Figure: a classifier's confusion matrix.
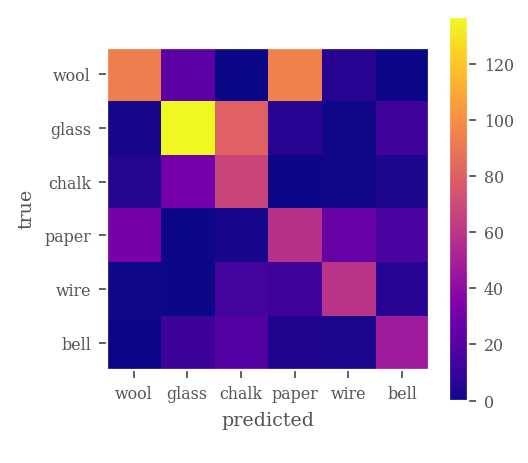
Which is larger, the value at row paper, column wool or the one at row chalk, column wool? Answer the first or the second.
the first
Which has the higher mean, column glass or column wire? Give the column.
glass
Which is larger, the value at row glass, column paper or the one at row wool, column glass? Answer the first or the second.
the second
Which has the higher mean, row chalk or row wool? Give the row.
wool
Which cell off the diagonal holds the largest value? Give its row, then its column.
wool, paper
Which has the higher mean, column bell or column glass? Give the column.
glass
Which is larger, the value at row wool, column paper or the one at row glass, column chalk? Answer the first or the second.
the first
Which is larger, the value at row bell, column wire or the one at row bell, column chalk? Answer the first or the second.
the second
